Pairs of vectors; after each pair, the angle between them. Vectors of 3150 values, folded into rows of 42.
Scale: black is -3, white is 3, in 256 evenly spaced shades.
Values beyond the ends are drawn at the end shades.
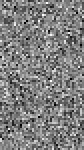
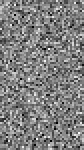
orthogonal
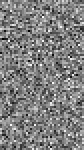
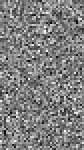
partly aligned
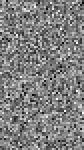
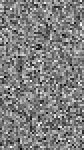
orthogonal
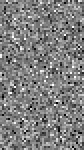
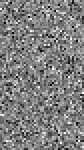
partly opposed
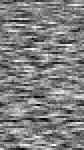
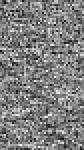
partly aligned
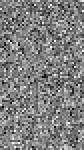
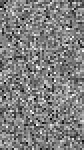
orthogonal
